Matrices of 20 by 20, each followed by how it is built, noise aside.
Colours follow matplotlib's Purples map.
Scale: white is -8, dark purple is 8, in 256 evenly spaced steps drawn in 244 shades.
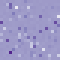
sparse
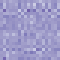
low rank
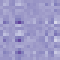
low rank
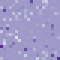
sparse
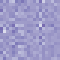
low rank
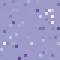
sparse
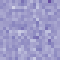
low rank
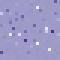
sparse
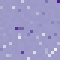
sparse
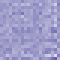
low rank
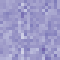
low rank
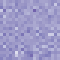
low rank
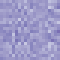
low rank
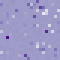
sparse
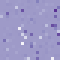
sparse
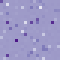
sparse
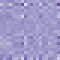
low rank
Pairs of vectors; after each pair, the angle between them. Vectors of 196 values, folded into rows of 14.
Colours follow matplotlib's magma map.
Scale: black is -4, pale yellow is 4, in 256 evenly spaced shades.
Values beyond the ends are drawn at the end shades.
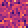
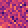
orthogonal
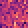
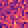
nearly parallel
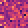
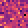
nearly parallel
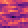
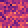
partly opposed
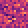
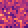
partly aligned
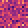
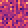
partly aligned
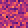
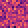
partly opposed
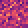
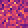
nearly parallel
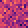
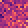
nearly opposite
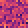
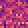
nearly opposite
